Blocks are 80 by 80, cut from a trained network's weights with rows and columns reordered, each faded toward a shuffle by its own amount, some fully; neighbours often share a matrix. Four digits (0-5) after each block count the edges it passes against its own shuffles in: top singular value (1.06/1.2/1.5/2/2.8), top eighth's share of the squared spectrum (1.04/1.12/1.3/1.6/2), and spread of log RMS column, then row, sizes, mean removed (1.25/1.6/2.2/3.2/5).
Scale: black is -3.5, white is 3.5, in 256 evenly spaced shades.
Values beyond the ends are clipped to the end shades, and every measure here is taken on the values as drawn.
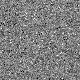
1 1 0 0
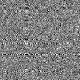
4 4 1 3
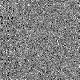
3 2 1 0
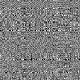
4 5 2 3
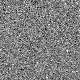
0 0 0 0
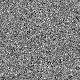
0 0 0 0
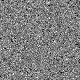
0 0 0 0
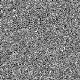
3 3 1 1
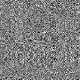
3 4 2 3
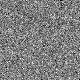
2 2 0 0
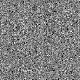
3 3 1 2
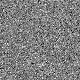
1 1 0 1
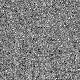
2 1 0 0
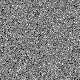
0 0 0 0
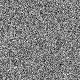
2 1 0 0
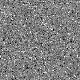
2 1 1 0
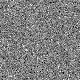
0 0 0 0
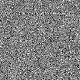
3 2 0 1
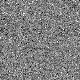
2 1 0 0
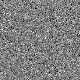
2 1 0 0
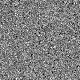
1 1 0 0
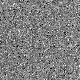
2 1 0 0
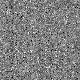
2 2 0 1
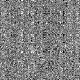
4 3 1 2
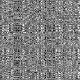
4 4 2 3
